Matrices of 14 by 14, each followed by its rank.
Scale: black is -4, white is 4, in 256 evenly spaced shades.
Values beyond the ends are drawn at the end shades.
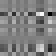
one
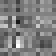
two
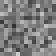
full rank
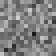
full rank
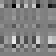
one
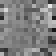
three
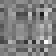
two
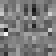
three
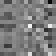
three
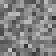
full rank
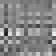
two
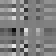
one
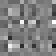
two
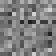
three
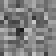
three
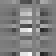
one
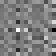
two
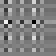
one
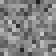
full rank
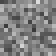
full rank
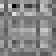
two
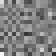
three
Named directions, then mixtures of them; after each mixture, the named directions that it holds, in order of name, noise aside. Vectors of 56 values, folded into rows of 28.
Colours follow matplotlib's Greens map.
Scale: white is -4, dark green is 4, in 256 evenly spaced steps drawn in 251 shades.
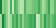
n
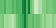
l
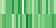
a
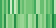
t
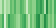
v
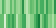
a, v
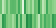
a, n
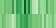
a, l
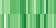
l, v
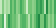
v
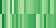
n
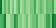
n, t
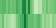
l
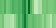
l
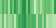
l, t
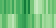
l, v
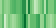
l, v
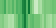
l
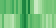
l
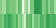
a, l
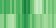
l, v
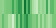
a, l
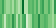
a, v
